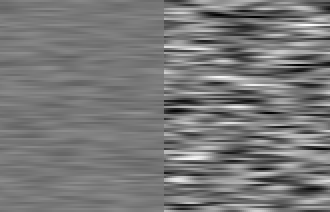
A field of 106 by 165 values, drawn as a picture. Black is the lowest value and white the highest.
The grain runs across in streaks. No overall slope runs across the table. The distribution is heavy-tailed on both sides. Neither half mirrors the other. A vertical seam about 50% of the way across splits the table, and the left part is calmer.
